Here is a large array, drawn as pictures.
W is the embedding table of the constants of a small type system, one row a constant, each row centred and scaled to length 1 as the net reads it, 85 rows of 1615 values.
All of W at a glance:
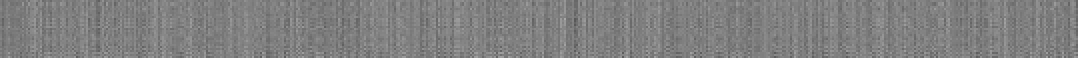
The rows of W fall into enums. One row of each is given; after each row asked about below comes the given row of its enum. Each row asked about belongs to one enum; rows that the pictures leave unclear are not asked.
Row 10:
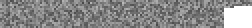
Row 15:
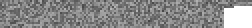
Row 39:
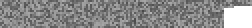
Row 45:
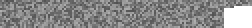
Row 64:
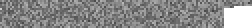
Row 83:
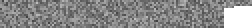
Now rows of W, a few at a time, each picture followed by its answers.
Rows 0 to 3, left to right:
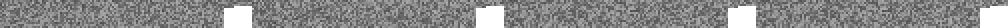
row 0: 15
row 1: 64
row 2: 45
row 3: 45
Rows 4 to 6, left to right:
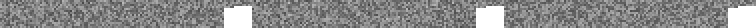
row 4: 10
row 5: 83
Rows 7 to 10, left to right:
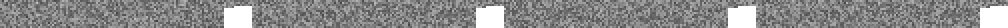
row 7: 83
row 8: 10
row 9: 64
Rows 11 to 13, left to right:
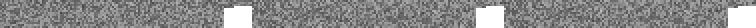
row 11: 15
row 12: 64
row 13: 64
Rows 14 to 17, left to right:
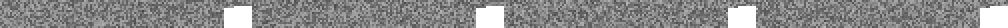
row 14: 39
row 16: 10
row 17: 64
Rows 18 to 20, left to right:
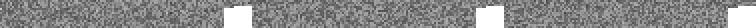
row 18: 64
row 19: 45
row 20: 15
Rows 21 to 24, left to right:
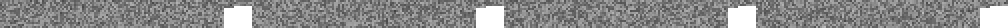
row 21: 15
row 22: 39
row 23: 45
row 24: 64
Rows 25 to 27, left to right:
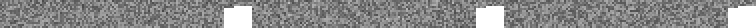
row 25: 15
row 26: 83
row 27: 45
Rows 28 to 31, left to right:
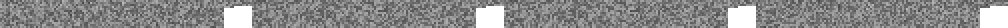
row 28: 10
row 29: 45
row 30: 45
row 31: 15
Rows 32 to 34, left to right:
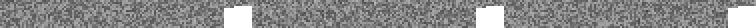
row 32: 45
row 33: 10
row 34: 39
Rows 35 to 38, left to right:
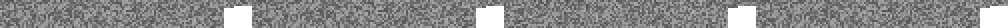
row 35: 45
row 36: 45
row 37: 15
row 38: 45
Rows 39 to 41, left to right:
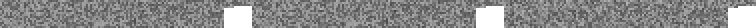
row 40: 39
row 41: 10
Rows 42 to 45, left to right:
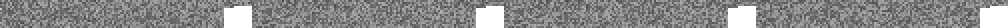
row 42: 64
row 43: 15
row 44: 15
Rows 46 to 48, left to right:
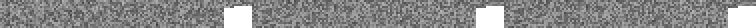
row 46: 10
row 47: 15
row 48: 15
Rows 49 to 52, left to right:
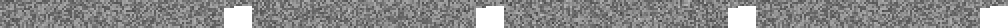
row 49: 45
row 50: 64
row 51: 83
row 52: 45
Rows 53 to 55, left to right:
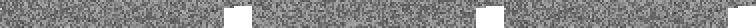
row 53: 64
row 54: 39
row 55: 64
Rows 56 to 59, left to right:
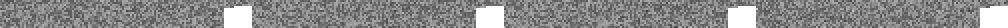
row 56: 45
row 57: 39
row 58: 39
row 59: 64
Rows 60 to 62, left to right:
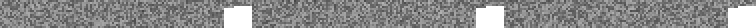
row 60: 39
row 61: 15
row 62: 45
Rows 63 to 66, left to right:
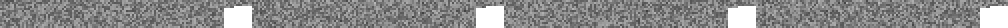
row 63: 45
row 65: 39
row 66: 10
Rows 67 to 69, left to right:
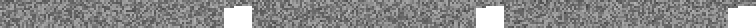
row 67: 45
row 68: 64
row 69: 15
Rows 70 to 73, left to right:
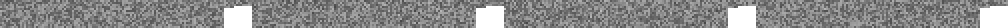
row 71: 15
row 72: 64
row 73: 39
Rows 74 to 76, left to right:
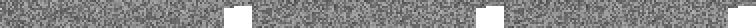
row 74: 64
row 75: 15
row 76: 15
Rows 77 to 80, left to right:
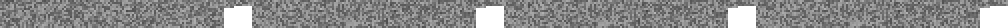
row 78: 39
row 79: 39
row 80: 39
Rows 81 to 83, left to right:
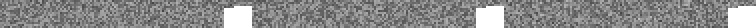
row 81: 15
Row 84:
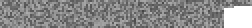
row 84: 39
